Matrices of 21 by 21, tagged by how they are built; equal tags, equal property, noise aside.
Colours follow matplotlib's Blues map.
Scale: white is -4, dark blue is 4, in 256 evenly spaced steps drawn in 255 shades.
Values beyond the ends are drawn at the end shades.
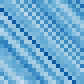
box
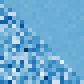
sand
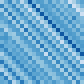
box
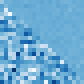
sand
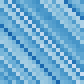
box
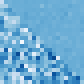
sand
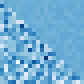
sand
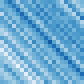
box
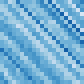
box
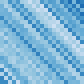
box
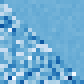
sand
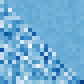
sand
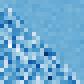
sand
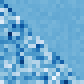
sand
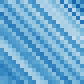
box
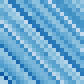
box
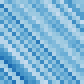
box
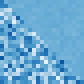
sand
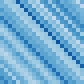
box
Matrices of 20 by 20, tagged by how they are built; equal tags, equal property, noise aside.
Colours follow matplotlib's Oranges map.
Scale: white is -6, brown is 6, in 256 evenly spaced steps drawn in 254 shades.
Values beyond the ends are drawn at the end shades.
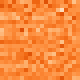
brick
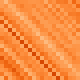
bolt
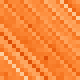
bolt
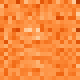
brick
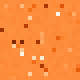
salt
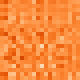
brick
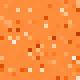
salt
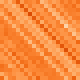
bolt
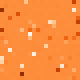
salt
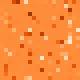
salt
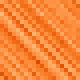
bolt
